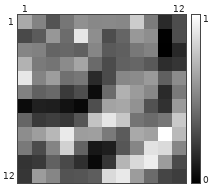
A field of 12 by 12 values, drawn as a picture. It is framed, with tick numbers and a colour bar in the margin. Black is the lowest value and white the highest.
Mirror symmetry: none. Rings: centred on the top left. Ninth with the highest average: bottom right. Slope: none.
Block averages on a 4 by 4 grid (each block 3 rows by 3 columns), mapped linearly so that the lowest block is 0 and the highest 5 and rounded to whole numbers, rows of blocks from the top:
3 4 3 0 / 4 1 3 2 / 1 2 5 4 / 2 1 4 4
